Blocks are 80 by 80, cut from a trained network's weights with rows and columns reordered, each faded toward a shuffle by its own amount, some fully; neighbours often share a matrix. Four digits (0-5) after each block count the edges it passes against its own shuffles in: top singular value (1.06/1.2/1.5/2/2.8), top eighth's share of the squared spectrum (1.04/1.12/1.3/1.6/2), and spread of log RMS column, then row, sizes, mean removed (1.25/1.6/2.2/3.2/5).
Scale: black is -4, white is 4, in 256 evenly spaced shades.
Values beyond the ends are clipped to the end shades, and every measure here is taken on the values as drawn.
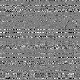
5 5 0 4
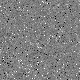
0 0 0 0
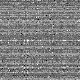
4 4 2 2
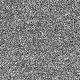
0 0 0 0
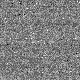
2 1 0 0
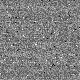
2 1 0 0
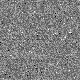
0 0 0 0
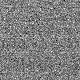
1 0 0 0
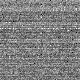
4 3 1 2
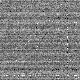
4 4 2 2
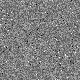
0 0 0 0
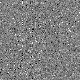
2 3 2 0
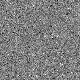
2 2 0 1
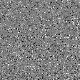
3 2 0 2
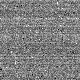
3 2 1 1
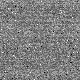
2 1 0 0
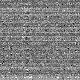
4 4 2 1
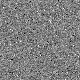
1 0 0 0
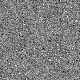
0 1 0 0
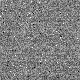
1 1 0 0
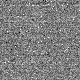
2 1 0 0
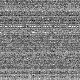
4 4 1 2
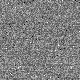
1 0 0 0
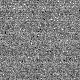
2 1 0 0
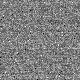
2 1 0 0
